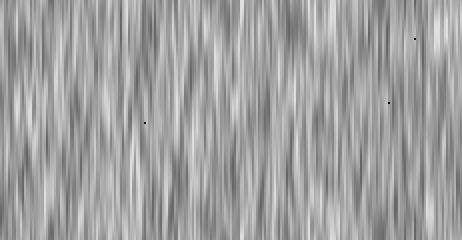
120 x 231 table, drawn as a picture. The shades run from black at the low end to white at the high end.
The histogram is bell-shaped. The halves do not mirror each other. No overall slope runs across the table. The grain runs up and down. Three lone cells stand out, each far lower than its neighbours.
